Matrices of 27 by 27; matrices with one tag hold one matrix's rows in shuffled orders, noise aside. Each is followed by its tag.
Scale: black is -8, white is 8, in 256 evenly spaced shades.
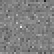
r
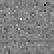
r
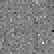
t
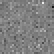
t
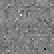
r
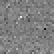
r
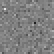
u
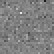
r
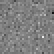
t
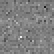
r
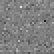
r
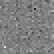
u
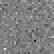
u
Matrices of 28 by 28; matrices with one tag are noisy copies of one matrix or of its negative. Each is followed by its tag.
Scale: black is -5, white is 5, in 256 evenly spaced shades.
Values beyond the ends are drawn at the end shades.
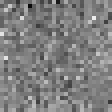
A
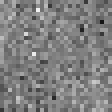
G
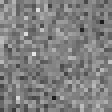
G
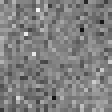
G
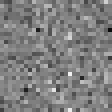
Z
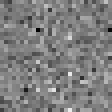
Z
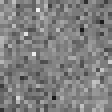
G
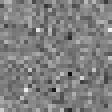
Z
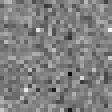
Z
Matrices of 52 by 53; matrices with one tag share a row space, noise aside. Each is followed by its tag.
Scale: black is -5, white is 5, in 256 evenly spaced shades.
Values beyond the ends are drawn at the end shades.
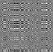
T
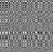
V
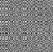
V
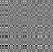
V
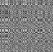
V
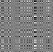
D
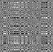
T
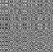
V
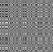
V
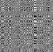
D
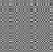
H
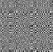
H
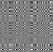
H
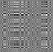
T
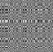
V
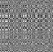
V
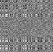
V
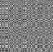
V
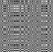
T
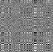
D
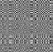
H
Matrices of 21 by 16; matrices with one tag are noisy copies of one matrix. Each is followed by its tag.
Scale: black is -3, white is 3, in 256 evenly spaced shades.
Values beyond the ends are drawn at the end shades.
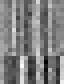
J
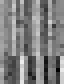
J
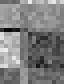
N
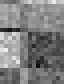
N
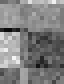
N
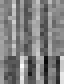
J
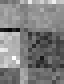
N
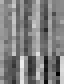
J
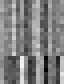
J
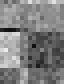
N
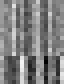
J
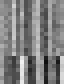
J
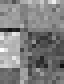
N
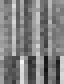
J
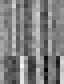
J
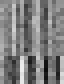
J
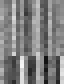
J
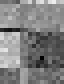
N
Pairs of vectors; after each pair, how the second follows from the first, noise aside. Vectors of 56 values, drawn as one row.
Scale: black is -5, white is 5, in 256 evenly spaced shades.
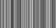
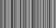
sign-scrambled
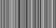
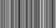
sign-scrambled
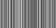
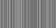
shrunk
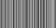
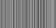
shrunk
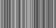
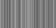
shrunk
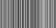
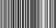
scaled up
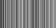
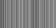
shrunk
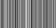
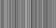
shrunk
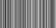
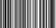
scaled up
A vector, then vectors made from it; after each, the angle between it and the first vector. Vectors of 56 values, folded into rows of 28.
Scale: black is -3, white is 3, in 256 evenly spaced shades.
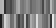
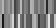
orthogonal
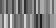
orthogonal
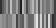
orthogonal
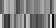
nearly opposite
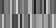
orthogonal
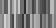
partly aligned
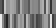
nearly opposite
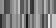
partly aligned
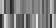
nearly parallel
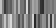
partly aligned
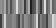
partly aligned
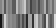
partly aligned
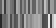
partly aligned
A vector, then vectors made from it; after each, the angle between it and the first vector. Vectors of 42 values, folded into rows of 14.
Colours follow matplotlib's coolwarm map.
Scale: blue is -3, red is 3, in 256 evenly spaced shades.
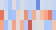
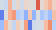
nearly opposite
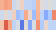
partly opposed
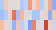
partly opposed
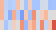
partly aligned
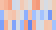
nearly opposite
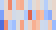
partly opposed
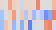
nearly opposite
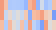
partly aligned
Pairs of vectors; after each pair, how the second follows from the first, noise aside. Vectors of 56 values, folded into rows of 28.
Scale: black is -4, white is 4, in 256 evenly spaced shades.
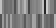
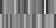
negated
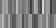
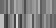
shuffled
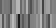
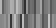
shuffled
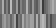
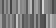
negated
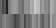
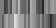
wrapped around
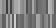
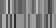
negated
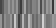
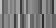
sign-scrambled
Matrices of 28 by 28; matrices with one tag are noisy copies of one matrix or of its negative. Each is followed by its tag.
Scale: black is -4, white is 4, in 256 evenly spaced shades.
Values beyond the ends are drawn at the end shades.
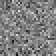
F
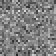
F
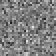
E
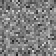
F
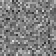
F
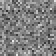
F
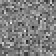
E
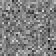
F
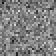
F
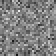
F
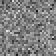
F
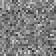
F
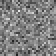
F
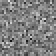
E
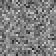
F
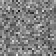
F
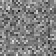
F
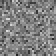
F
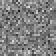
F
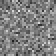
F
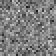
F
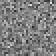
E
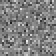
E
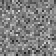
F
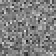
E
